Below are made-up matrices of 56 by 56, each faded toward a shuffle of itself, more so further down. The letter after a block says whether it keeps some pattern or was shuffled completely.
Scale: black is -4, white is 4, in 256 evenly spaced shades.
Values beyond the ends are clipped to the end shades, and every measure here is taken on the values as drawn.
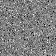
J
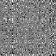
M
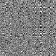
M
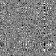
M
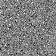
J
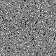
J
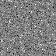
J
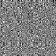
M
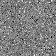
J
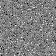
J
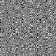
M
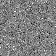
J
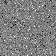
J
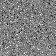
J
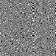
M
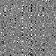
M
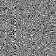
M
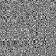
M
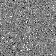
J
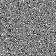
J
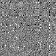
M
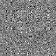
M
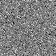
J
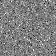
J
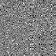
M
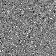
J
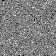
J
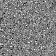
J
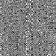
M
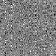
M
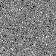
J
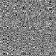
M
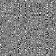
M
